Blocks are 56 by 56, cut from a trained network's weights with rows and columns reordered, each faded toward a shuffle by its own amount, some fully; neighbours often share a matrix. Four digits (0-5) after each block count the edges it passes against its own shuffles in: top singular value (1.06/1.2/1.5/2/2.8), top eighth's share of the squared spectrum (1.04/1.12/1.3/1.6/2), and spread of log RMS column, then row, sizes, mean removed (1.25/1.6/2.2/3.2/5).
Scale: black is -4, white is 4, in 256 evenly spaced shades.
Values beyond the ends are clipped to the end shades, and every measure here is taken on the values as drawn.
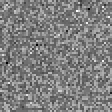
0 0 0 0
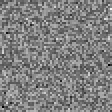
0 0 0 0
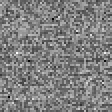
2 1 0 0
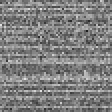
4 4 0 2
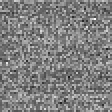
2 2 0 0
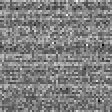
4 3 0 1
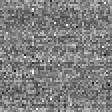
3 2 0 0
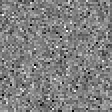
0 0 0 0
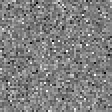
1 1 0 0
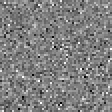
1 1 0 0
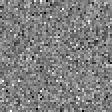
2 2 0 0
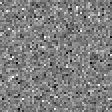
2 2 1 1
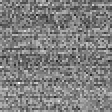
3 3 0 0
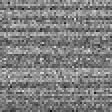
4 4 0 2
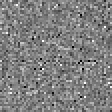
2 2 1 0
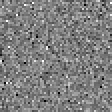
0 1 0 0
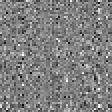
4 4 3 2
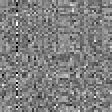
3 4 2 1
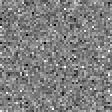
3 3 1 1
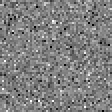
0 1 0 0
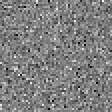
1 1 0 0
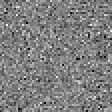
2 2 0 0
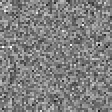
0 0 0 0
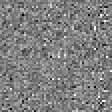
3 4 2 1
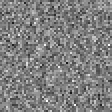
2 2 0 1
